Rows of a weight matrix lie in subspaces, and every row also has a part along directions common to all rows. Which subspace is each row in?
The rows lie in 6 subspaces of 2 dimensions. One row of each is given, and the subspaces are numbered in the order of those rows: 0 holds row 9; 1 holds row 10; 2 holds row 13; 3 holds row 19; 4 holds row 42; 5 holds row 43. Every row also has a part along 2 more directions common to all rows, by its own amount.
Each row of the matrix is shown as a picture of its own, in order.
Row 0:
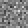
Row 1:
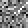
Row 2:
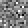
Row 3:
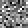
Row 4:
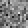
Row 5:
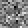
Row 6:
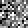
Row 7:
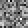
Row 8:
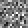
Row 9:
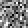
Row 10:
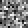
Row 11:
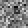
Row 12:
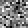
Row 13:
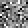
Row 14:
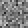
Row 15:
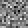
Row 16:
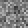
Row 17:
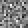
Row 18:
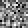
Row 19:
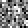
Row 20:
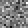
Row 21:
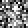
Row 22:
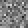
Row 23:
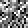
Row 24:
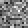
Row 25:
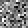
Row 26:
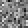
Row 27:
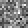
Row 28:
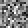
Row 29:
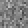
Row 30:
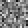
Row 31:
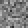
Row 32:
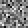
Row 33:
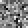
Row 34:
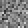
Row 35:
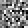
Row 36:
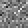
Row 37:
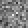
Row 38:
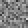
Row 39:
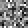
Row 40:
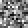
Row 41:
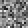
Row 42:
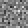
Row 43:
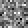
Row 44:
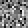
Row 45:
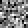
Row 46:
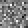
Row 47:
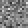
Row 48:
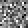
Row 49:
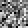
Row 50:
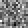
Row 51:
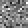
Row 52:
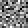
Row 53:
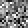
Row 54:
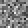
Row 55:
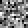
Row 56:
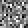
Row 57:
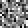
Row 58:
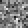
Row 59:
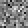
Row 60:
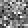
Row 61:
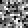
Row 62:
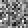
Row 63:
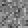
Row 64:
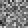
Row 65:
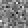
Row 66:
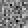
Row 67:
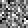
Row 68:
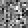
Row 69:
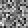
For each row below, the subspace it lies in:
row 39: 5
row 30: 3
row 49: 3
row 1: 2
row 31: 1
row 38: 3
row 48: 4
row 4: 2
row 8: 0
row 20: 2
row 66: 4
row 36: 2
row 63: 3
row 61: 1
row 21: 0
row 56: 4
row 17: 4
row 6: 1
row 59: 5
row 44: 5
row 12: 2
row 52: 2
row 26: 3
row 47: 2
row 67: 3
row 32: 5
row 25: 3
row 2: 0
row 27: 5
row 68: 4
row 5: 0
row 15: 4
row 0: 4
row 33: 1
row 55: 1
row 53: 3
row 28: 1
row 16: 3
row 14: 5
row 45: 1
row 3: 2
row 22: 4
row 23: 2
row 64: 5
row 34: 4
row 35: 4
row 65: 0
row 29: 5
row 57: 3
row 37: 0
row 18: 0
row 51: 2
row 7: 5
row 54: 1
